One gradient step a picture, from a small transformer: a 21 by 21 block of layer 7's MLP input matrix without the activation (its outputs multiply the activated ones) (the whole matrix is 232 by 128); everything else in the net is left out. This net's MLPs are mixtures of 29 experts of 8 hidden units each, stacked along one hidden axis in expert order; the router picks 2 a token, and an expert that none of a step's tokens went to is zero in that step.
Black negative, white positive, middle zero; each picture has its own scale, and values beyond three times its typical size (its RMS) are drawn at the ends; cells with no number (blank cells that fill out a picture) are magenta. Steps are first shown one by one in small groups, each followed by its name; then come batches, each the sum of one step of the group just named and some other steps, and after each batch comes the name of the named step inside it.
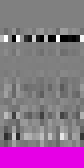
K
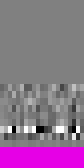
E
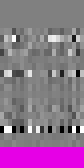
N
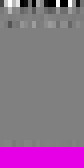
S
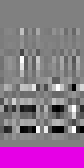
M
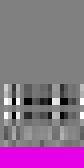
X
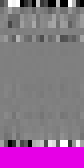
K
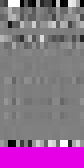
X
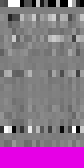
N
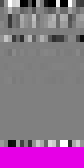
S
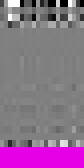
M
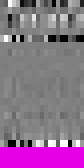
K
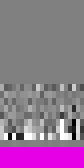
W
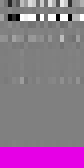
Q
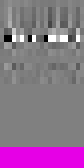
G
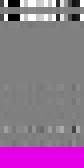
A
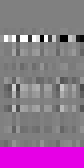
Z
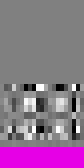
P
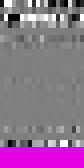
A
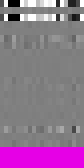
A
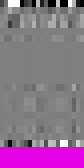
P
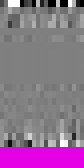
W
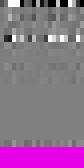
G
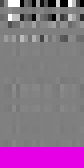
Z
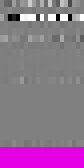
Q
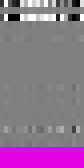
A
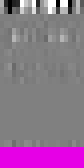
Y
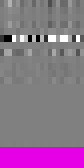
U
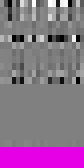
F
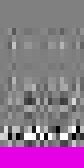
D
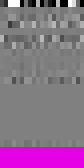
F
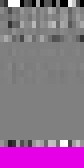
Y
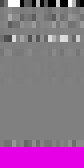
U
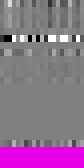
U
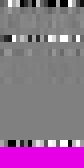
U
